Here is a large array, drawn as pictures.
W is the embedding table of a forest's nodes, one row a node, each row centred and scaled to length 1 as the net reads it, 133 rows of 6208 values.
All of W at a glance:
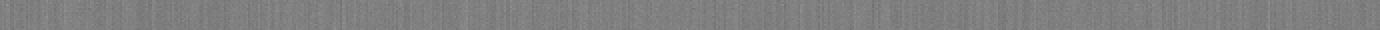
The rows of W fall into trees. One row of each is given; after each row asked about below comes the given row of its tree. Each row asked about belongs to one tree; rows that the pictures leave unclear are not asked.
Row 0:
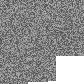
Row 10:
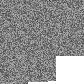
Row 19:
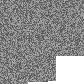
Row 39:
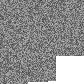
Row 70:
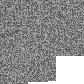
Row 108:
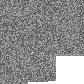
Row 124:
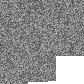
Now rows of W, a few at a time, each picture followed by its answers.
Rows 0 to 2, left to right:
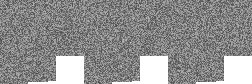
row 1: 0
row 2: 39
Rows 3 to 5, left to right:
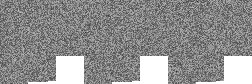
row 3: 70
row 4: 0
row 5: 124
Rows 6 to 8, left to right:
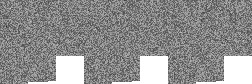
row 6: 108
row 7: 108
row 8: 108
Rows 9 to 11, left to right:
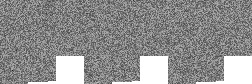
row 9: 108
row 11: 0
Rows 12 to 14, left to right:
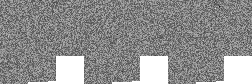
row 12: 39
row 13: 70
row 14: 108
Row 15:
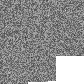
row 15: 70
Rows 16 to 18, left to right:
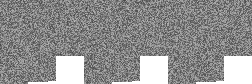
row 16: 124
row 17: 39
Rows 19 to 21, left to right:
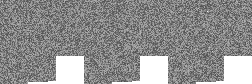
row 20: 124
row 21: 124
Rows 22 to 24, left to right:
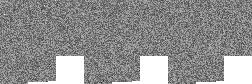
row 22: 19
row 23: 124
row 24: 124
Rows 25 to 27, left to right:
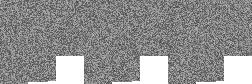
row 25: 0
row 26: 10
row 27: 70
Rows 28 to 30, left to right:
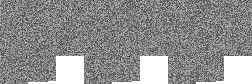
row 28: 0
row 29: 108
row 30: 124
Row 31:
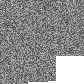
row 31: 108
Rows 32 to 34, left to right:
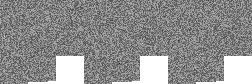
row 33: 0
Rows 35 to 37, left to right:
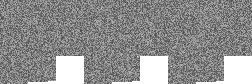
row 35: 39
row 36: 39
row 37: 0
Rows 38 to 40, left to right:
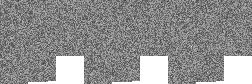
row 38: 70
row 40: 124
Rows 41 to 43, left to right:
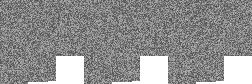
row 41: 124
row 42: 39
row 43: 124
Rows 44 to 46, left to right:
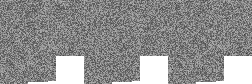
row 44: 124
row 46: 124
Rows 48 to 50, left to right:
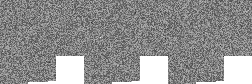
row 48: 0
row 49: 124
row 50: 108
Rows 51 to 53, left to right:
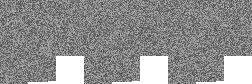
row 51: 124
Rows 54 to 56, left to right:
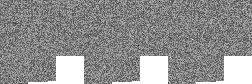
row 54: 70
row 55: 70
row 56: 19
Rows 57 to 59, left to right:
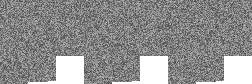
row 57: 39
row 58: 10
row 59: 19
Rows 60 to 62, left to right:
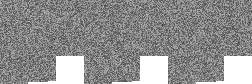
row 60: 0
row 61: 124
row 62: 0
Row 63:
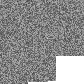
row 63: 70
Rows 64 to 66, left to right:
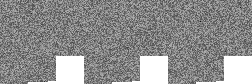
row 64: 124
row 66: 10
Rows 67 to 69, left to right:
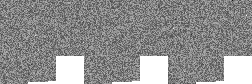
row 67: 39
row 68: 0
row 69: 70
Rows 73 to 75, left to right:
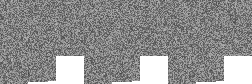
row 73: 39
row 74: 0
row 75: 108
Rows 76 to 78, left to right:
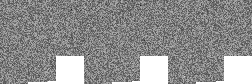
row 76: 39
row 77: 108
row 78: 108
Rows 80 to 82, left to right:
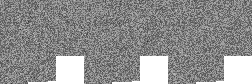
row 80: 70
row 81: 0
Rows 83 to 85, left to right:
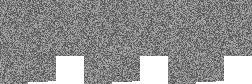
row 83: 124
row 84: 124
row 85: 39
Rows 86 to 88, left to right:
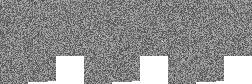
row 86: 70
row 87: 0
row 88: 70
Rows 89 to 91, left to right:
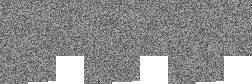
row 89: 0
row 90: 0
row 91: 124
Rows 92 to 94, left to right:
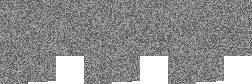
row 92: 124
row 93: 19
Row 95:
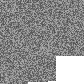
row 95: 124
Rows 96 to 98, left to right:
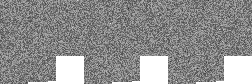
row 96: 70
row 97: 108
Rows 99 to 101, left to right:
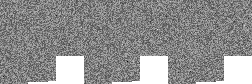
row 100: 108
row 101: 19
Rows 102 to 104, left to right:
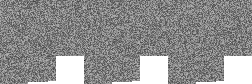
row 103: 0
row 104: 0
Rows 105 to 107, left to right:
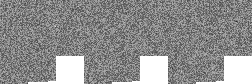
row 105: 0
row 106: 124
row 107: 39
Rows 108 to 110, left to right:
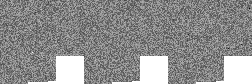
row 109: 108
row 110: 19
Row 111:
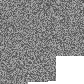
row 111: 108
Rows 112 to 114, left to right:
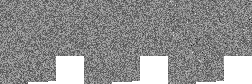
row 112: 10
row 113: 39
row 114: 10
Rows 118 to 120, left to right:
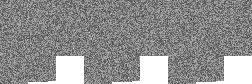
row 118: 19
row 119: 10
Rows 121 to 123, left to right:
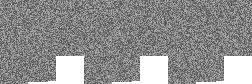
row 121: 0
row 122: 0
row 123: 39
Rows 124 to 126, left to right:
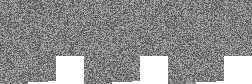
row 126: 108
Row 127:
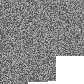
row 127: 70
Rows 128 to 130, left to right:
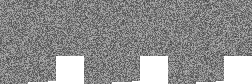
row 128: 0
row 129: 39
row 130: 124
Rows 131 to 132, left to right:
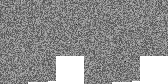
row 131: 70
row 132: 0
